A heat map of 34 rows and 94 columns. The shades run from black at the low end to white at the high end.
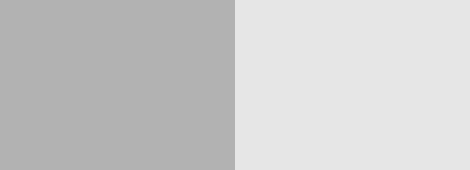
The table splits into one row of 2 panels. Panel 1,1: high, flat. Panel 1,2: very high, flat.
